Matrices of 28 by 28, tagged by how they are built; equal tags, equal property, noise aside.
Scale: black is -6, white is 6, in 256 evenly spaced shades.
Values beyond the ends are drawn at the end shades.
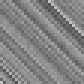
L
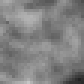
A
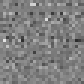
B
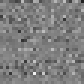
B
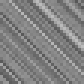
L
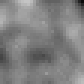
A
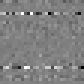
B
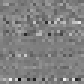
B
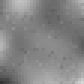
A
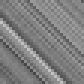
L
